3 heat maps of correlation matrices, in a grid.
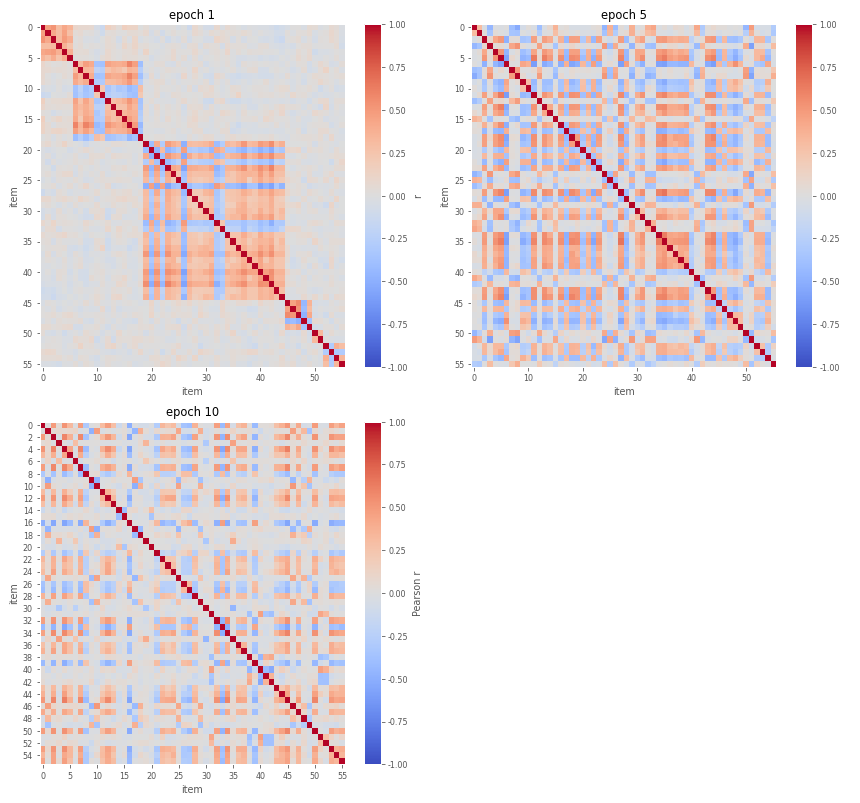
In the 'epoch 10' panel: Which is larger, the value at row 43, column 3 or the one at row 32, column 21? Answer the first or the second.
the first
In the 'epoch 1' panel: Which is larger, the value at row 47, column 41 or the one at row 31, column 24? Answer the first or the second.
the second
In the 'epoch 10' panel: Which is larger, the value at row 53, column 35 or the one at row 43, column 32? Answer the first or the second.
the second
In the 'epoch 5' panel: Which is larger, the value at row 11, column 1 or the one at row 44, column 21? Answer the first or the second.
the second
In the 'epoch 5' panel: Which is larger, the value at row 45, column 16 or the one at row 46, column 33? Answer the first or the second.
the second
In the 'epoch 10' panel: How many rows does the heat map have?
56
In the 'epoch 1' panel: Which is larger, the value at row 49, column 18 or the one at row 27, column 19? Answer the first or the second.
the second
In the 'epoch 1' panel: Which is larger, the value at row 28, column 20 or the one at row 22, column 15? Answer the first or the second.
the second
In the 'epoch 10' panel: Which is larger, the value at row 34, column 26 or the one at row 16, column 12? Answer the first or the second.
the first
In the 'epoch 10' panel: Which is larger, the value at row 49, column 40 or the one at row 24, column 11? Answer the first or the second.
the second
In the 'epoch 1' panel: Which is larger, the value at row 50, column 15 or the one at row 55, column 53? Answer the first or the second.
the first
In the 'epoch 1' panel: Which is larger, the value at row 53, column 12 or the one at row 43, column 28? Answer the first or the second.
the second
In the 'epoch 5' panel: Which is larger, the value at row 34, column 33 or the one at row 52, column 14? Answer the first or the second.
the second
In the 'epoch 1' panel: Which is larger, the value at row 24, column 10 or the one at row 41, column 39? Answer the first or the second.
the second
